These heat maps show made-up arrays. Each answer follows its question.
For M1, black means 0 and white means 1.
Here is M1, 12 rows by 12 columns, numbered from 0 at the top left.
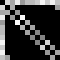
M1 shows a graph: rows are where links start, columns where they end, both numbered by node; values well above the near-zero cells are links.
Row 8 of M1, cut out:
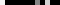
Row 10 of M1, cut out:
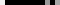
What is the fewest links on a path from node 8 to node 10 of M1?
2
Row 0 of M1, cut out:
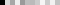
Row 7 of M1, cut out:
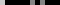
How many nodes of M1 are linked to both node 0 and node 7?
2
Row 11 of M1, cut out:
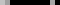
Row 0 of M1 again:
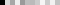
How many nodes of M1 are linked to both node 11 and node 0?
2
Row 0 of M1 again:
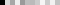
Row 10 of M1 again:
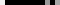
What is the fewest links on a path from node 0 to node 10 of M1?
1
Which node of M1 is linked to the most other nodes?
node 0
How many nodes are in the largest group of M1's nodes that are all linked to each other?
3
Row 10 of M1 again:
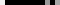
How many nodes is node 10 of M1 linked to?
3
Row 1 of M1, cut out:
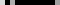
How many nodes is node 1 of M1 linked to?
3
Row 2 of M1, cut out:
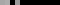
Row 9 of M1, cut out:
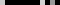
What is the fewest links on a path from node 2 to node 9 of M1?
2
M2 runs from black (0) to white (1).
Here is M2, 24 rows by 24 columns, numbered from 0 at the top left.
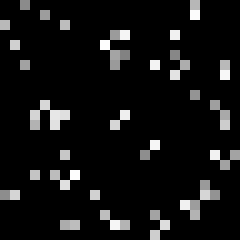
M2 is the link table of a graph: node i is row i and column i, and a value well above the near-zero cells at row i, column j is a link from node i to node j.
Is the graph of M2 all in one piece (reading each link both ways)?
no
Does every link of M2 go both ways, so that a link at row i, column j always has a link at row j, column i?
yes
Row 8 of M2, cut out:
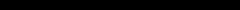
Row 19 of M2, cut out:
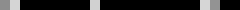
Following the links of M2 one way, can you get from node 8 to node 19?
no
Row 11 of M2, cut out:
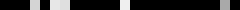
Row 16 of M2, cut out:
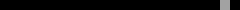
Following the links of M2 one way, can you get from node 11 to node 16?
yes
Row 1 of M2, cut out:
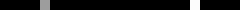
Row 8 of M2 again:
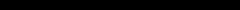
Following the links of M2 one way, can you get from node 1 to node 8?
no
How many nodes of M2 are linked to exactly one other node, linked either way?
4
